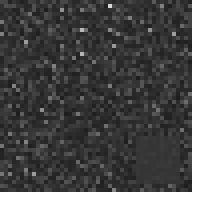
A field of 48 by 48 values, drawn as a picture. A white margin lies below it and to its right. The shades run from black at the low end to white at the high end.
Average level on the scale: 20%. Odd rows or columns: none. Odd patch: calmer, in the bottom right. Calmest part: bottom right. Stripes: none. Mirror symmetry: none.
